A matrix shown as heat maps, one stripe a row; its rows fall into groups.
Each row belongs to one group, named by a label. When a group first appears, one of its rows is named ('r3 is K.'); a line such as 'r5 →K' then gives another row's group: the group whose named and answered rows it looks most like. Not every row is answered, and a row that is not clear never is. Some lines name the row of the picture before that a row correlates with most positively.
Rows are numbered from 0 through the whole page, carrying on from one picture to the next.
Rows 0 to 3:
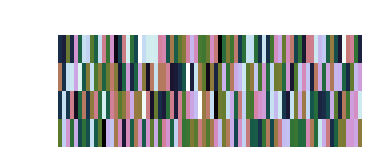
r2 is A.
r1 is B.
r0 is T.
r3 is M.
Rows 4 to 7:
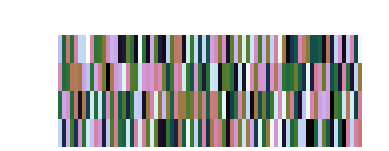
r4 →B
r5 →T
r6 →M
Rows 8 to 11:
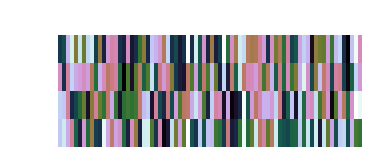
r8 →B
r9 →B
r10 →A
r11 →A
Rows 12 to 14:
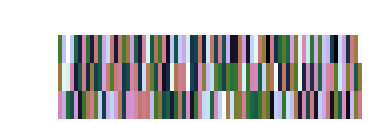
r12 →A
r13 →A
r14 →M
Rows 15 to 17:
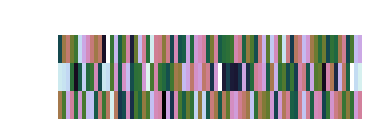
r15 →B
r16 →A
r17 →B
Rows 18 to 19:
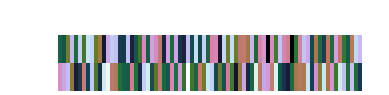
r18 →B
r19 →A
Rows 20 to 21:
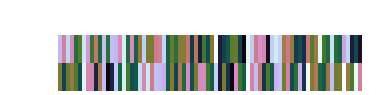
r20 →T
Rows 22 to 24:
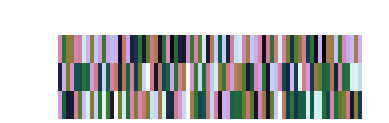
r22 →B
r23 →A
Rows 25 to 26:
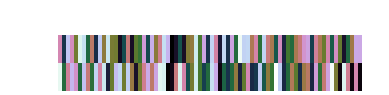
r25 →B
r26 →T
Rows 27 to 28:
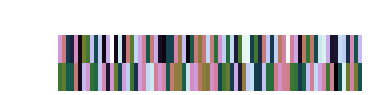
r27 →M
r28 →T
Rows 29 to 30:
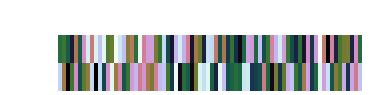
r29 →T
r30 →M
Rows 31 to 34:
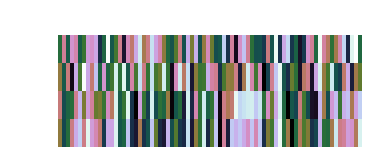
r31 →M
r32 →T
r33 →B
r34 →B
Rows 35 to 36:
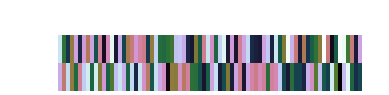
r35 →M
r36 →T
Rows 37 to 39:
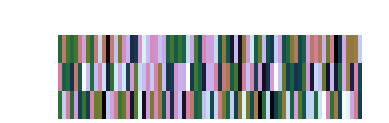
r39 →M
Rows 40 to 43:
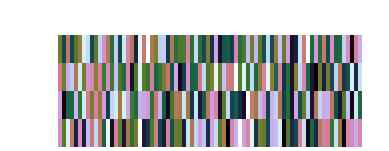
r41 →B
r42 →T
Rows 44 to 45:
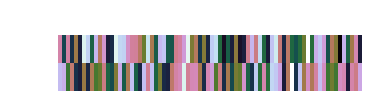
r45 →A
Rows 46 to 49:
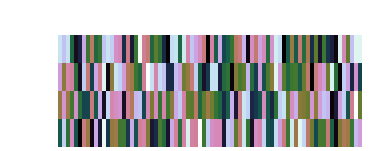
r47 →T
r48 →M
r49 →A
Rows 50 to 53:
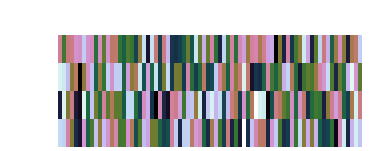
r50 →B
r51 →M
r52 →A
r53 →A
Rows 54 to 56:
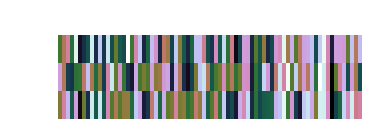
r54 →M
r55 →M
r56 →M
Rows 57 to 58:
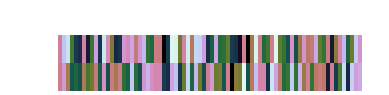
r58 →A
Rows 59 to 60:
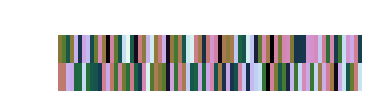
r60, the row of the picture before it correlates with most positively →58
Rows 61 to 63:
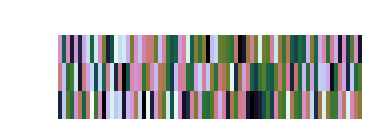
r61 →T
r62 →M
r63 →M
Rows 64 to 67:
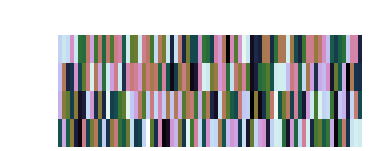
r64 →M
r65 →M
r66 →M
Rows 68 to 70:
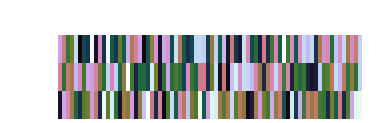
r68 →M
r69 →B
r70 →A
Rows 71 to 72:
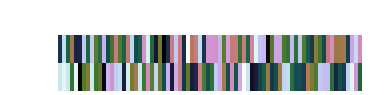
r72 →M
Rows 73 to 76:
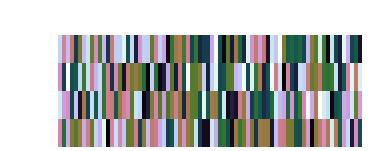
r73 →T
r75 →M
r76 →T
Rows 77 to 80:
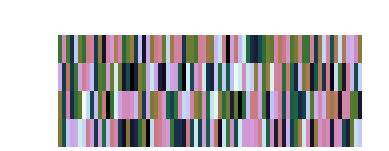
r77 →M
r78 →B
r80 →B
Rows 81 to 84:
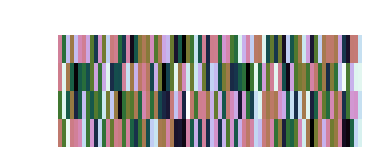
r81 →B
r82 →A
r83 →A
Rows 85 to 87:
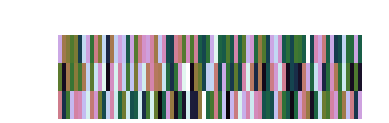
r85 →T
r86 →T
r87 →B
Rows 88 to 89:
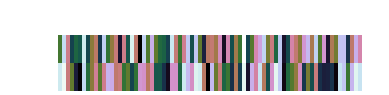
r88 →A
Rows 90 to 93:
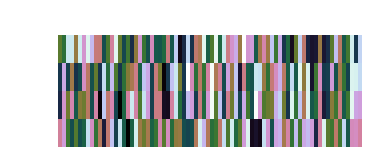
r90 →B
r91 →A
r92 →A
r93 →M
